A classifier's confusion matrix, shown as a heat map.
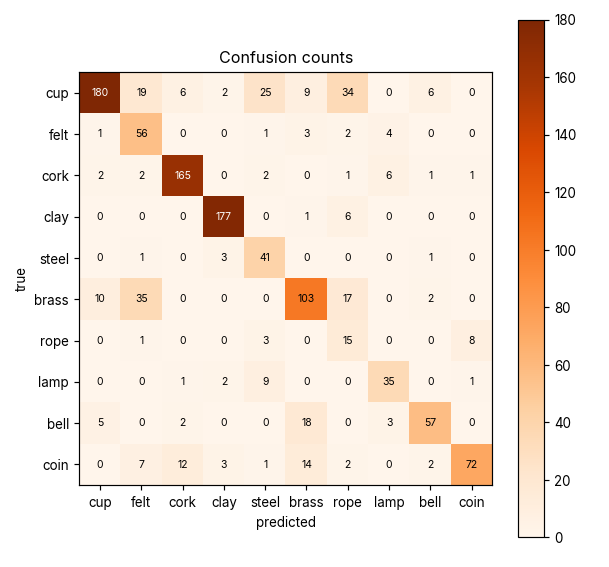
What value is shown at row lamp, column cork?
1
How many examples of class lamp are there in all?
48
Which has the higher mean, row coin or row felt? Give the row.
coin
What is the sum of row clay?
184
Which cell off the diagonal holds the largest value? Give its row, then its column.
brass, felt
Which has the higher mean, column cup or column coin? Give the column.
cup
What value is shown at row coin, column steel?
1
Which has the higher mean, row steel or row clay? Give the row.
clay
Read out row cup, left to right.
180 19 6 2 25 9 34 0 6 0
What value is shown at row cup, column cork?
6
